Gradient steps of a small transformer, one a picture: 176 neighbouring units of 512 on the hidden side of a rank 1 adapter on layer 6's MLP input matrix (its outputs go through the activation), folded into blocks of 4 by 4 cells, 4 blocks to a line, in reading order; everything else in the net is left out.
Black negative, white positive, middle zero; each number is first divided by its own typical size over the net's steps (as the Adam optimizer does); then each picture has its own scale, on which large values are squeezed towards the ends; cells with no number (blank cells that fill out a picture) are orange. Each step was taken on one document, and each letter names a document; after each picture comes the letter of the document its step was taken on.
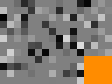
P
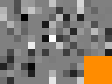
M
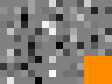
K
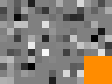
M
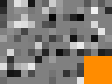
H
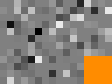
K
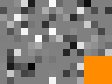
P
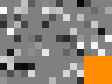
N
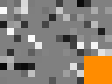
N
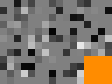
M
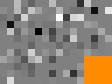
K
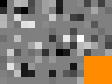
H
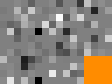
K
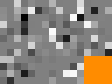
M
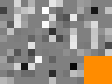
M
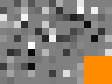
M
